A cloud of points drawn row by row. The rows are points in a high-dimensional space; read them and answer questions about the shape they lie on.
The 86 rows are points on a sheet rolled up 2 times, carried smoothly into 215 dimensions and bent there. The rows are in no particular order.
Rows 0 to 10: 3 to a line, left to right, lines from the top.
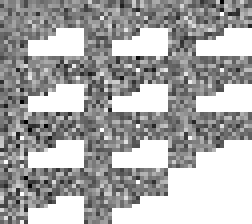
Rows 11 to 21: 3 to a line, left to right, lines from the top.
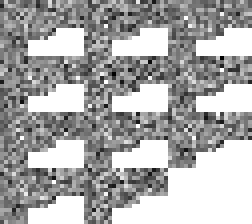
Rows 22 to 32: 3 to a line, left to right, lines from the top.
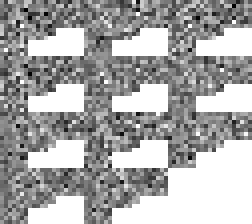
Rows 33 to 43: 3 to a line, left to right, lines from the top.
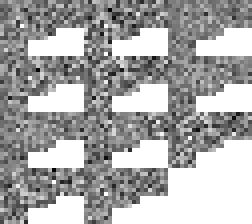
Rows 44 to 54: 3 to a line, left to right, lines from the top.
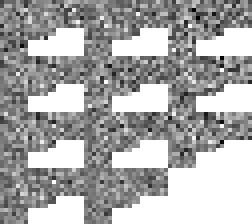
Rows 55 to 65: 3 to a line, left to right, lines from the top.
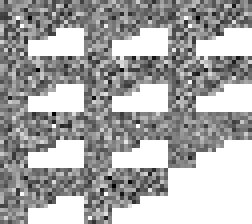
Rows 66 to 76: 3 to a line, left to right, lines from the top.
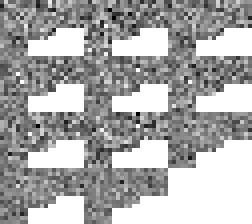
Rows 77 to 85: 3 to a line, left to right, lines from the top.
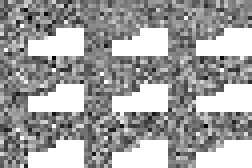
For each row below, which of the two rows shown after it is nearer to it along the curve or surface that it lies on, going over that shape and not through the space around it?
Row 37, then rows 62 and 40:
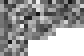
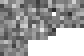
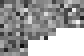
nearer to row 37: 40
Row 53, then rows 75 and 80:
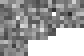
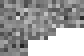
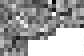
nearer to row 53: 75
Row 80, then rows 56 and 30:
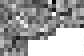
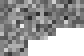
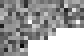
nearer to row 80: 30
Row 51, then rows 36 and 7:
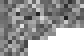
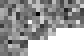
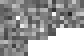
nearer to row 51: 36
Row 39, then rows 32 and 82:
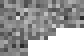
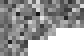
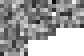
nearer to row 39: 32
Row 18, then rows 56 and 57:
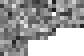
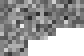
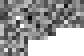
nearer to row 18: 57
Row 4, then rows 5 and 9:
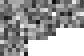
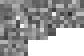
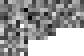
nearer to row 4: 9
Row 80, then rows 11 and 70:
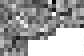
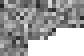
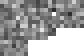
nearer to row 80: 11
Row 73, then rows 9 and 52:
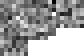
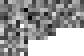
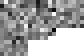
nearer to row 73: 52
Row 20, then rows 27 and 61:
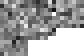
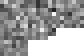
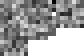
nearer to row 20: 61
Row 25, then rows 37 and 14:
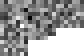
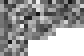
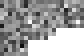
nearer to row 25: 37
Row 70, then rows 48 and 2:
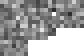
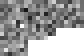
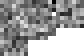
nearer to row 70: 48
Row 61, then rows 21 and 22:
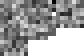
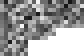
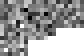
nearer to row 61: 22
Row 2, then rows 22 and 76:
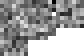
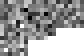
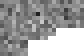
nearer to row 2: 22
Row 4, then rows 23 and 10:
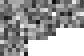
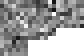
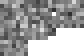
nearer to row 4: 23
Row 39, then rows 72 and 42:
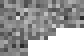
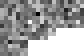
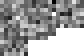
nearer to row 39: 72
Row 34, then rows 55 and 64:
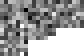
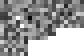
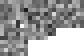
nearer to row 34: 55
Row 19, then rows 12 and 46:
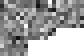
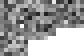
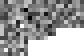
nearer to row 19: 46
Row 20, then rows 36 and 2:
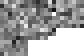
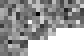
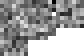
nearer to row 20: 2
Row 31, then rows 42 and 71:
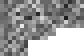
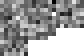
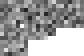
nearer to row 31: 71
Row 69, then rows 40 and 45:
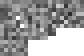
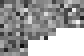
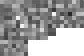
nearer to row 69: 45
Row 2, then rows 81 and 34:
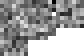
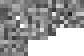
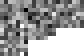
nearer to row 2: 34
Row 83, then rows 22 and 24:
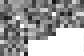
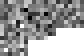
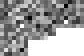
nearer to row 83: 22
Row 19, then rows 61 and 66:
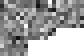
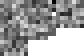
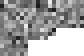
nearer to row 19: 66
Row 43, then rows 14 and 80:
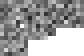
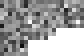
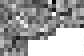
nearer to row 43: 14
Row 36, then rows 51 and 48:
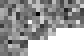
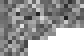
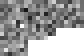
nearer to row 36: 51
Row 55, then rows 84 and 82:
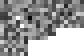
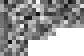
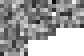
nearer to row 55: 82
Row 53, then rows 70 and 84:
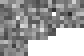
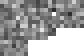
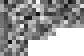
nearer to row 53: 70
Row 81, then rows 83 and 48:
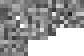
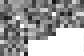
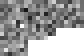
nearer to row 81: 48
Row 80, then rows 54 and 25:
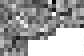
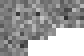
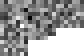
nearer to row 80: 25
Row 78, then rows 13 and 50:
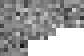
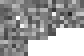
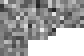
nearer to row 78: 50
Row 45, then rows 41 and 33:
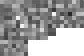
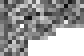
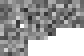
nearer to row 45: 33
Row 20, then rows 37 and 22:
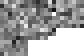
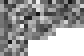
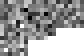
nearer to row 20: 22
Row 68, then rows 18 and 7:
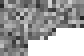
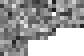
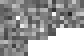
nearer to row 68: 18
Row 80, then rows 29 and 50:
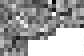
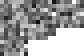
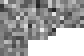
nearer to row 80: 29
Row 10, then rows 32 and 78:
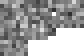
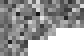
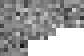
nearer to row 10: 78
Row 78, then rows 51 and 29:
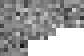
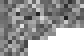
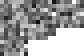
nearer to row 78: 51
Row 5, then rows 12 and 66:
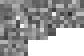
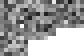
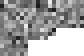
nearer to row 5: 66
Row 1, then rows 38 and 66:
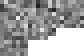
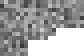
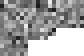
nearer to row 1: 38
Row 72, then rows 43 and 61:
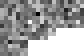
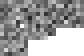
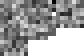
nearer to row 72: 43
